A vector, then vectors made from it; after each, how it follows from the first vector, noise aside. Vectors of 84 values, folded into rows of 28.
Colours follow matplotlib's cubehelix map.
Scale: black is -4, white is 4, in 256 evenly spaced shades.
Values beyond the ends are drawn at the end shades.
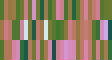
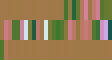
partly zeroed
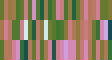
copied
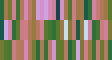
reversed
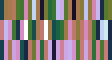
scaled up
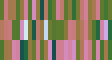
copied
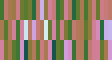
sign-scrambled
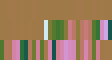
partly zeroed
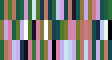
scaled up
